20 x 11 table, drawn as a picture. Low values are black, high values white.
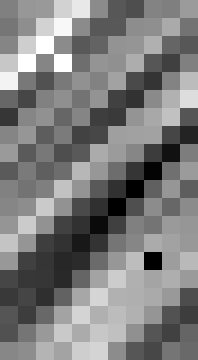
Histogram: bell-shaped. Lone odd cells: 2, 1 higher and 1 lower than their neighbours. Slope: none. Ninth with the lowest average: centre. Mirror symmetry: none.
